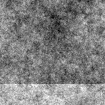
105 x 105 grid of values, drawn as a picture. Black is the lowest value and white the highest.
There are no regular stripes. A horizontal seam about 80% of the way down splits the table, and the bottom part is higher. The texture is blotchy. The ninth with the lowest average is the top middle.
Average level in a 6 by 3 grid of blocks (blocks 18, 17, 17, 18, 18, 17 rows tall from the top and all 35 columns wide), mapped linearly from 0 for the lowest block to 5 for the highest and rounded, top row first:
2 1 1 / 2 0 2 / 2 1 2 / 2 2 2 / 3 2 2 / 5 5 4
